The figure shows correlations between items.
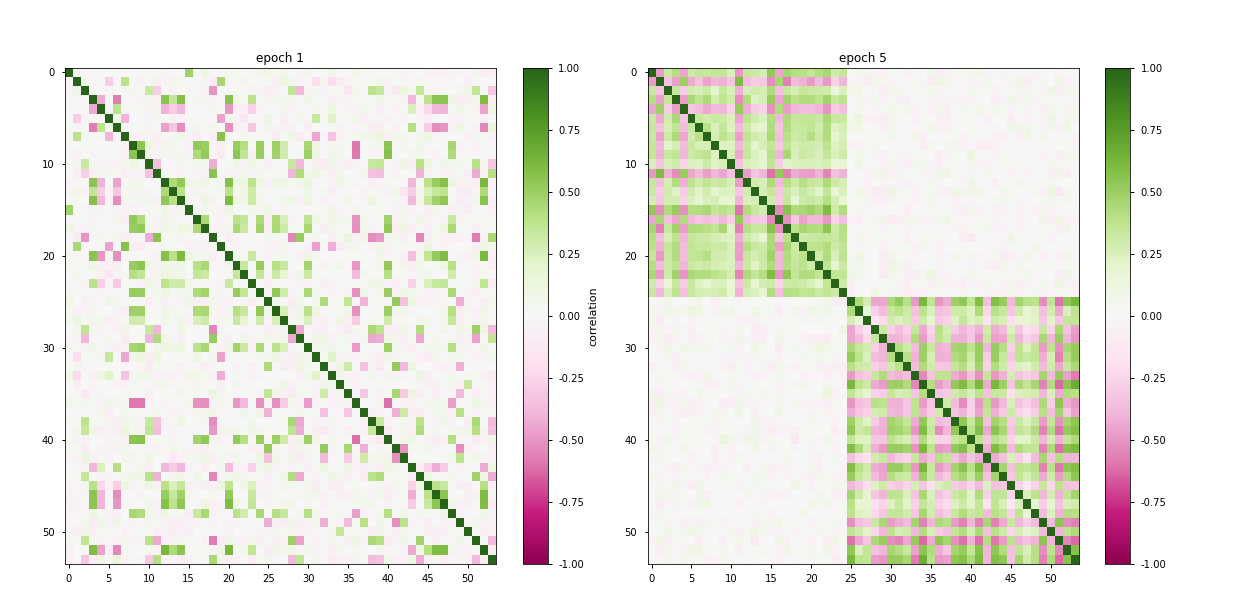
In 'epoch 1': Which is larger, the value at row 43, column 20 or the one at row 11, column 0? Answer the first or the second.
the second
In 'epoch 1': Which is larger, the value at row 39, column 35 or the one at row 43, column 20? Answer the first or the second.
the first
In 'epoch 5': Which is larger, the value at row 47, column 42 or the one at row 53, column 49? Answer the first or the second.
the first
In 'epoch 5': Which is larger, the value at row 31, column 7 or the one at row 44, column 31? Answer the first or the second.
the second
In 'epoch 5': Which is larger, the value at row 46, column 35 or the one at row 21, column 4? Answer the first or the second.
the first
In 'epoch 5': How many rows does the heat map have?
54
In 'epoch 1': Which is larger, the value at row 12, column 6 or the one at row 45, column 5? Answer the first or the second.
the second
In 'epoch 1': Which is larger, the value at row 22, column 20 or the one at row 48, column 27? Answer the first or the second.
the second
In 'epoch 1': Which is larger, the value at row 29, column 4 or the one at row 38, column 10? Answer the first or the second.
the second
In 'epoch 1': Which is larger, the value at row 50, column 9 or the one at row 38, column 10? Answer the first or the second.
the second
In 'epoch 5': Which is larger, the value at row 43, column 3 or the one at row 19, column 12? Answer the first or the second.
the second
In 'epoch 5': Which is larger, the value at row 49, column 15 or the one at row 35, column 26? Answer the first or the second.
the second
